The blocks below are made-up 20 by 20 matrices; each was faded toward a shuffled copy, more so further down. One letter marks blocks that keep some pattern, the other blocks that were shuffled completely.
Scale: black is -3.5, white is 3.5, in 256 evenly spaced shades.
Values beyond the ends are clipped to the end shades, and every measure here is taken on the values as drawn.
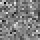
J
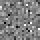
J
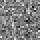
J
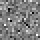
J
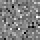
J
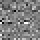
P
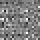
P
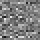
P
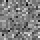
J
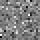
J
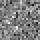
J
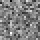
J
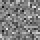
J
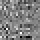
P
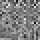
P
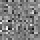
P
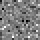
J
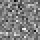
J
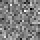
J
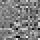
P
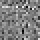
P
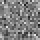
J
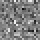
P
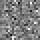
J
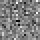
J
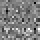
P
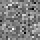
J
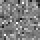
J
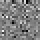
P
